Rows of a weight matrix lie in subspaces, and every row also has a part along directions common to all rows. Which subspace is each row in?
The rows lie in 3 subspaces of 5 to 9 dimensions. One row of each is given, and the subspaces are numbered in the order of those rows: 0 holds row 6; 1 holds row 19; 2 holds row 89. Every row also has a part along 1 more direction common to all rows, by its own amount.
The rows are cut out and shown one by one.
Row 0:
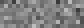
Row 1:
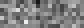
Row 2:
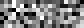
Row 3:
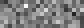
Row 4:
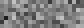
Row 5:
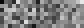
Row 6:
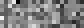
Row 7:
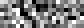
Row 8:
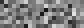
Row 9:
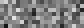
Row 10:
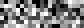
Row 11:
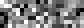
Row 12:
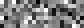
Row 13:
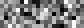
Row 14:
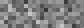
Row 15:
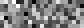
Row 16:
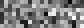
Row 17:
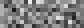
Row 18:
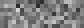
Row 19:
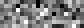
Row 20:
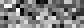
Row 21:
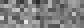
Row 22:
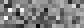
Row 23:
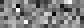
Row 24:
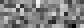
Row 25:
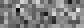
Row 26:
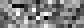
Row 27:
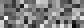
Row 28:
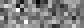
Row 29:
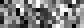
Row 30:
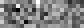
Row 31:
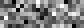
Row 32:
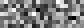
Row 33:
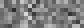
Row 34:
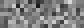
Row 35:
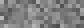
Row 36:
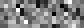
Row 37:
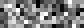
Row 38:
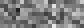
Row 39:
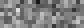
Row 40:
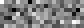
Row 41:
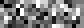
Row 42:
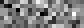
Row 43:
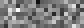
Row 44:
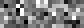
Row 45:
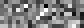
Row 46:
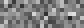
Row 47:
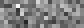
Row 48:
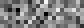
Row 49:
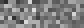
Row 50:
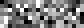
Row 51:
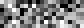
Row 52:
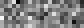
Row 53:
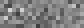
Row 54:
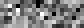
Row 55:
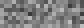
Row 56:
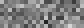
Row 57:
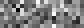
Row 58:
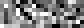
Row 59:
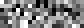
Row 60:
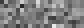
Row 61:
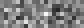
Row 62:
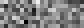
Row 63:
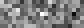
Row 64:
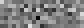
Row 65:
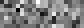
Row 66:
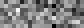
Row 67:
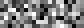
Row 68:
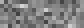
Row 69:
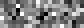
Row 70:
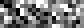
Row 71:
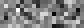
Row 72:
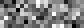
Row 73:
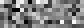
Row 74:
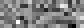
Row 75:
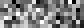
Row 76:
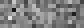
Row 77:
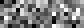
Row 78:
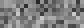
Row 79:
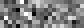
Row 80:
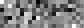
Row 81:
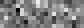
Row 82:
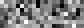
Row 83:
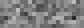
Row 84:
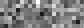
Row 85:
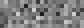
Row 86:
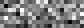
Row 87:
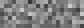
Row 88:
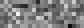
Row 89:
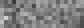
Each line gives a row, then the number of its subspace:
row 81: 2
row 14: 2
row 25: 2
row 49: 0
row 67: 2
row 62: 0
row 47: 2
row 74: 1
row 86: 0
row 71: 2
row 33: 2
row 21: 0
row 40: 0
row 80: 2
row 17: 2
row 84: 1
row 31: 2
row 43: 0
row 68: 1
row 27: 2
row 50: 1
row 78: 1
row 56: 1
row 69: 0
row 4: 2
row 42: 1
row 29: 2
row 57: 1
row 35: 0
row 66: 1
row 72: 2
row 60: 1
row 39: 1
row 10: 0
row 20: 0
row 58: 2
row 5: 0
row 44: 0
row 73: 0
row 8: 1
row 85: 1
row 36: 1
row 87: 0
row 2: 2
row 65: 1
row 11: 1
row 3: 1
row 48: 1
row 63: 1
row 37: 0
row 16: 2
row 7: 2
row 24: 1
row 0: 2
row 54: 1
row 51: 2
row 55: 0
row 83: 2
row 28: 0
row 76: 2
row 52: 0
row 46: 2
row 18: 1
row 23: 1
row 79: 2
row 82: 1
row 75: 2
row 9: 0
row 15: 2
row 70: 2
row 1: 0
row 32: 2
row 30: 0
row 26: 1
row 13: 2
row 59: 2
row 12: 2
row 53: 0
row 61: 1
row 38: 1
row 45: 1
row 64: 1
